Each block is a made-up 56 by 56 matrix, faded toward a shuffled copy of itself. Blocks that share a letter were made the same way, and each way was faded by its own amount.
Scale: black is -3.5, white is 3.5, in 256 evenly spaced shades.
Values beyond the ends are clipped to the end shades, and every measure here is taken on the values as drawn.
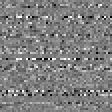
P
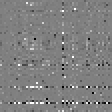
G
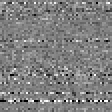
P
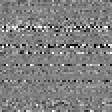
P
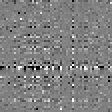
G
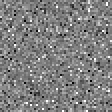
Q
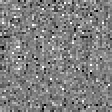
Q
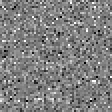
Q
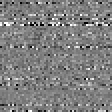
P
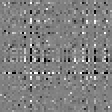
G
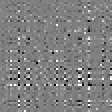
G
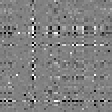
G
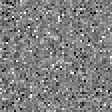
Q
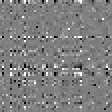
G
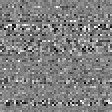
P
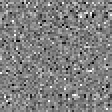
Q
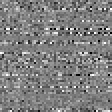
P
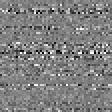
P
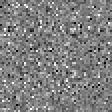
Q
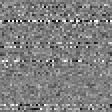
P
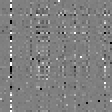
G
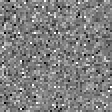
Q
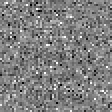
Q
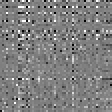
G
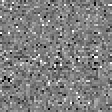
Q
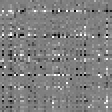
G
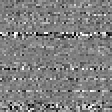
P
